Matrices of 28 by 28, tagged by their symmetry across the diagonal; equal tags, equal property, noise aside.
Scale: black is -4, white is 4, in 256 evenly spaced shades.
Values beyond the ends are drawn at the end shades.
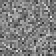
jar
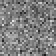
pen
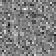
pen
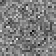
jar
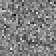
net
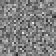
jar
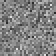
net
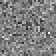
net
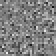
pen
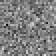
net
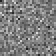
jar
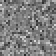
pen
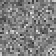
jar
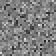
jar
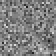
pen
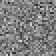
net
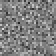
pen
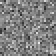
net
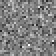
net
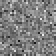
pen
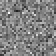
net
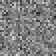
pen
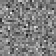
pen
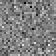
net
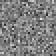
jar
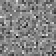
jar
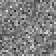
jar
